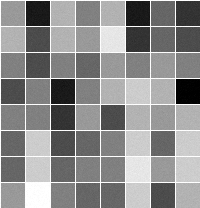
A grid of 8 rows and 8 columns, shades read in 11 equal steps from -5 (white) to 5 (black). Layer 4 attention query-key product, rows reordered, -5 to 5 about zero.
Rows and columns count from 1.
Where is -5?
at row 8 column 2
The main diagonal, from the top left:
-1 2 0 0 2 -3 -1 -2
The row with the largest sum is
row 1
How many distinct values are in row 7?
5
